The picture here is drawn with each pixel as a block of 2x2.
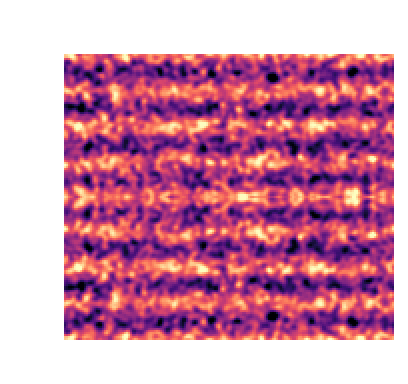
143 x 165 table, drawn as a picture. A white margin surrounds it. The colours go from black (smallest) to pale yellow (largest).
The histogram is bell-shaped. It is mirror symmetric from top to bottom. Stripes running across repeat 8 times from top to bottom.
